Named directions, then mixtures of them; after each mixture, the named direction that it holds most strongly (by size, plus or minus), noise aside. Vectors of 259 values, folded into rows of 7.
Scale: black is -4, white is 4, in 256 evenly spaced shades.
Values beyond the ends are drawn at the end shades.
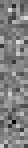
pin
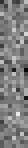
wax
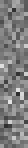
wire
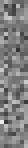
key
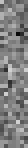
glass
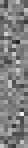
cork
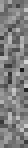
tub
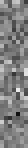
wax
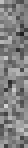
glass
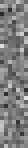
glass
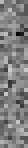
glass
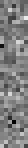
pin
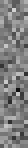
wire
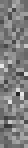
wire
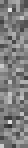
wire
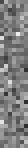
glass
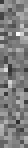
glass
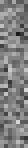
glass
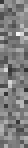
glass
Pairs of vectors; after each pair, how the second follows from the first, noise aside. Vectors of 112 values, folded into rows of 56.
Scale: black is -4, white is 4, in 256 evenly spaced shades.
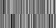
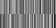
shuffled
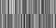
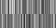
copied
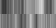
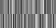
shuffled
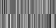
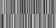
shuffled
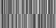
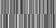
reversed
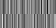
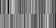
shuffled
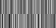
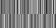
reversed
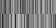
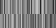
reversed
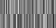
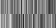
shuffled
